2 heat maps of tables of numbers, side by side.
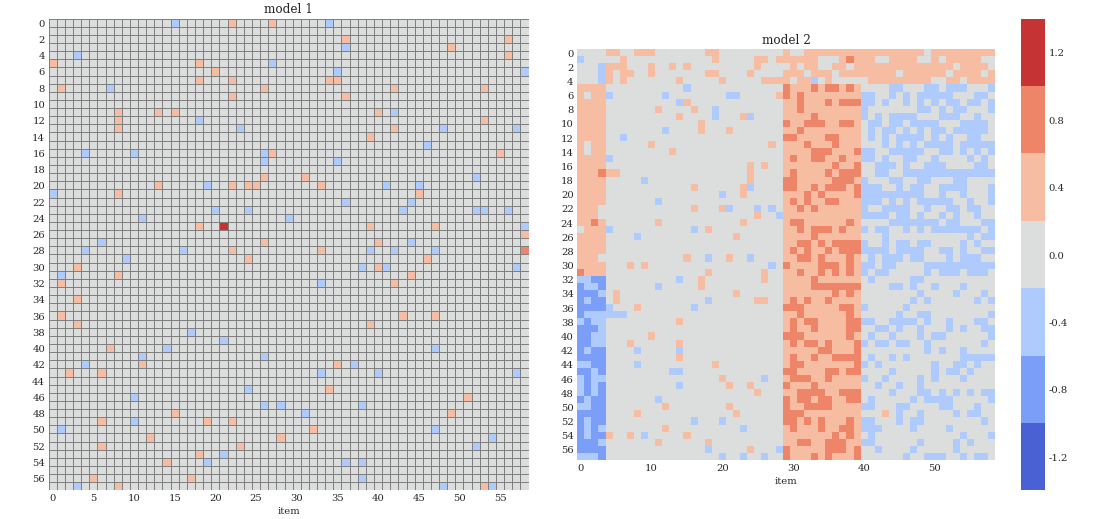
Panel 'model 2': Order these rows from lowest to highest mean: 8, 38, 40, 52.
52, 38, 40, 8
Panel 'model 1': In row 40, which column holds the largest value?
7
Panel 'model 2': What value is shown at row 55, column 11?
0.4
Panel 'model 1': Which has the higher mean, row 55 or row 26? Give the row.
26
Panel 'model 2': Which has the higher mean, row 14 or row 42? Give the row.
14
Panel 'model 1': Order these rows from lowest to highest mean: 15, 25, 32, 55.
15, 55, 32, 25
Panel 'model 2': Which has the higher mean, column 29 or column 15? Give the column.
29
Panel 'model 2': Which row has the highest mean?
0
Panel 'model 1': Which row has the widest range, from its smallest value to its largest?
25
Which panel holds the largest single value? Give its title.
model 1
